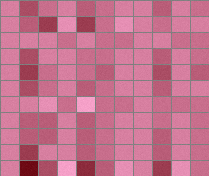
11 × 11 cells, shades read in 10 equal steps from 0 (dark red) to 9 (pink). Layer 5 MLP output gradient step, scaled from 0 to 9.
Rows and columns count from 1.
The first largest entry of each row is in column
1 4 1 1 1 1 5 1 1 1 4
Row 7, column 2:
7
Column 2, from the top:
4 5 7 4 3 4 7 5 5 3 0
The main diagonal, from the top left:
7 5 7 7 6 6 6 7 5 7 6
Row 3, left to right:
7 7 7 6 7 6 6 7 7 6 6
